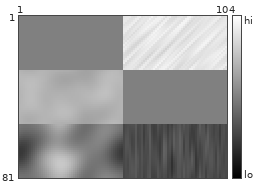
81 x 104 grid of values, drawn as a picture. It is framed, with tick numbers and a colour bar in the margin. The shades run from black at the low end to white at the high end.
The table splits into 3 rows of 2 panels. Panel 1,1: middling, flat. Panel 1,2: very high, slanting up to the right, faint in contrast. Panel 2,1: high, smooth, faint in contrast. Panel 2,2: middling, flat. Panel 3,1: middling, smooth, strong in contrast. Panel 3,2: low, streaked downward, faint in contrast.
